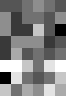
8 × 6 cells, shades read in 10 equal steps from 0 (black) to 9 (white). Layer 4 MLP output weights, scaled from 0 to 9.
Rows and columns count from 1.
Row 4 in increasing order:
2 2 3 5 5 5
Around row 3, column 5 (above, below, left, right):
3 2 7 0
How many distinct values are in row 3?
5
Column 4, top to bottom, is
5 4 7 5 4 4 3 5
